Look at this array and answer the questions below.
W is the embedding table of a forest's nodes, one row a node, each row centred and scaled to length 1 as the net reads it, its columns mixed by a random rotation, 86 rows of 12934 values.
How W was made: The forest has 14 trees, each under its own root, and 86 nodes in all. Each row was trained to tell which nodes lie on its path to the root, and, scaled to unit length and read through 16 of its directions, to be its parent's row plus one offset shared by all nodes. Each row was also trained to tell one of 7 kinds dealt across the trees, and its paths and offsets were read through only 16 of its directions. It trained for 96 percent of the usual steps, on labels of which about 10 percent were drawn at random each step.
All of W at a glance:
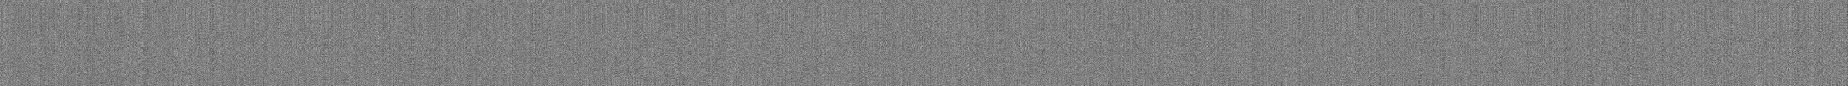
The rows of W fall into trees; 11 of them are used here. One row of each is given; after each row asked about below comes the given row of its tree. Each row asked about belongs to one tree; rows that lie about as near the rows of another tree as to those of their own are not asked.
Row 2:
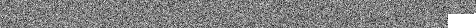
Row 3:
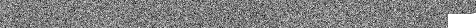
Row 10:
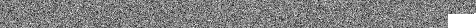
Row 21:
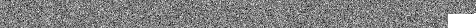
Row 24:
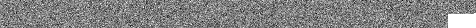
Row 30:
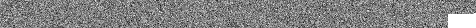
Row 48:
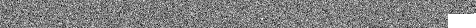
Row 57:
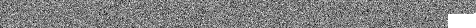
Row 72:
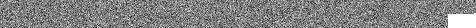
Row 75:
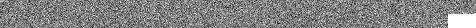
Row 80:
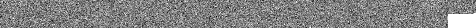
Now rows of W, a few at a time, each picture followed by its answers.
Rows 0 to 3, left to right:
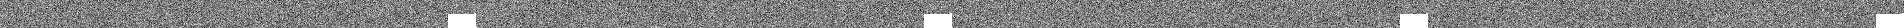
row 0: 75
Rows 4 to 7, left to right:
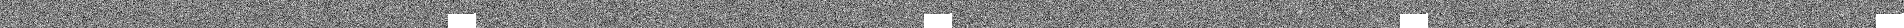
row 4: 72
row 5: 30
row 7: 72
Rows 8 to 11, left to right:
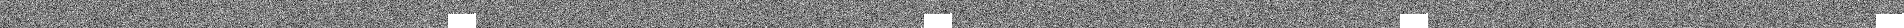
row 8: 75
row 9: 75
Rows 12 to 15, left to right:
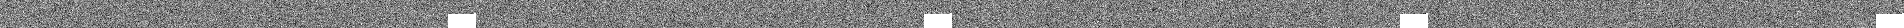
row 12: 10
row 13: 24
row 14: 75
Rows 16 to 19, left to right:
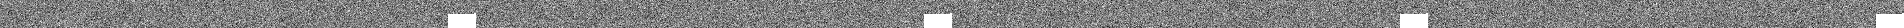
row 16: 2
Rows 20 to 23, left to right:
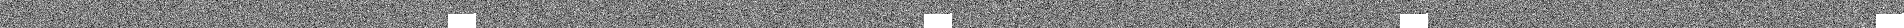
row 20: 30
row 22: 48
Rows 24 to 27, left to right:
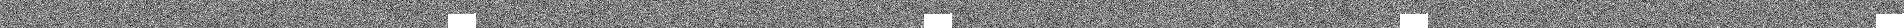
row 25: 2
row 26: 75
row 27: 24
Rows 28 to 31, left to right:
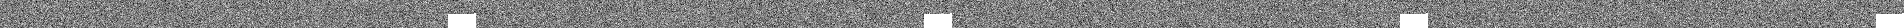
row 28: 48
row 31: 48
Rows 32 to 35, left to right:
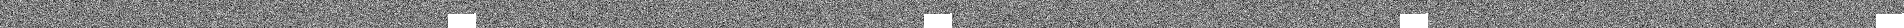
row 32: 80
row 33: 30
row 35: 21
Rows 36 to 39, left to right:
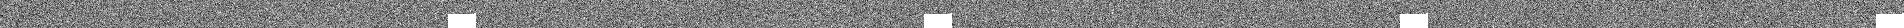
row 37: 3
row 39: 2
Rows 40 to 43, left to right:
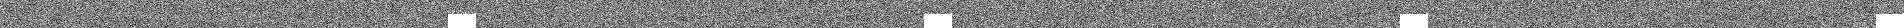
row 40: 24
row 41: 80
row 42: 2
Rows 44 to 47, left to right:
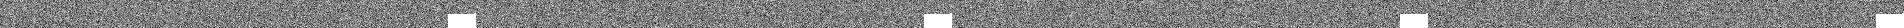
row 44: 80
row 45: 21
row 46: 24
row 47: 80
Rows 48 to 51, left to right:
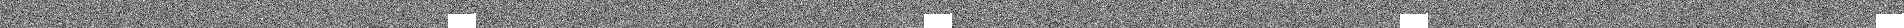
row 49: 2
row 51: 75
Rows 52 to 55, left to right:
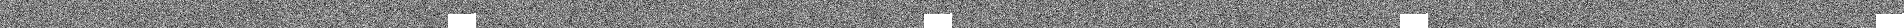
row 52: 3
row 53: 75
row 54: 21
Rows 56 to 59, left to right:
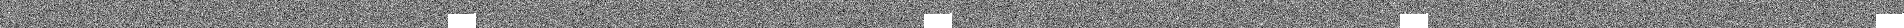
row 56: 80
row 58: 24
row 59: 24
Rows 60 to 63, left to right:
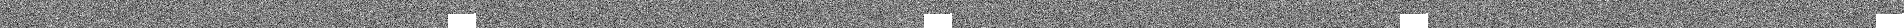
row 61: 30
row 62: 48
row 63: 3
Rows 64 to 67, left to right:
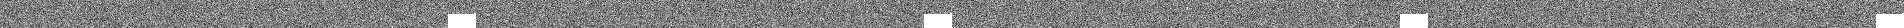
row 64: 24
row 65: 57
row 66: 24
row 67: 80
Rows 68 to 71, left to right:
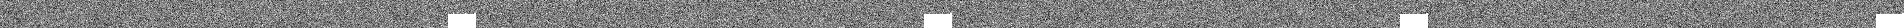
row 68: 75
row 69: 57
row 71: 10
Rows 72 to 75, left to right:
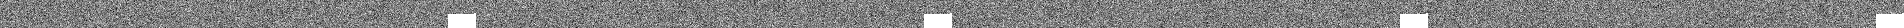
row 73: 57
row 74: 2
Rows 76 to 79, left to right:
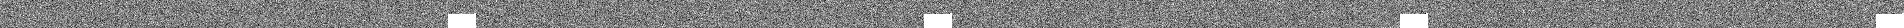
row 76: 24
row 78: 75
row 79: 80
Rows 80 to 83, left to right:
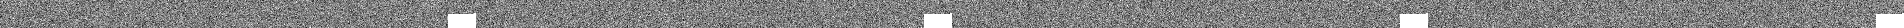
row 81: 2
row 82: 80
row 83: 2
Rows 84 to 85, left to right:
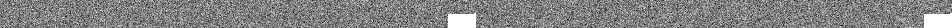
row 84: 80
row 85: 2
